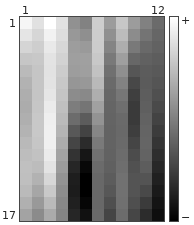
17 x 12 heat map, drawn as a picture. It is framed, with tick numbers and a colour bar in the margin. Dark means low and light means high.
There is an overall slope up to the top left. Streaks run downward. The ninth with the highest average is the top left. The bottom middle is the ninth with the lowest average.
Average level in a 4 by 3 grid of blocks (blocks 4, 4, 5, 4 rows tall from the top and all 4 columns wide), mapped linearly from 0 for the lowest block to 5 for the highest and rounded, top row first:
532 / 431 / 411 / 300
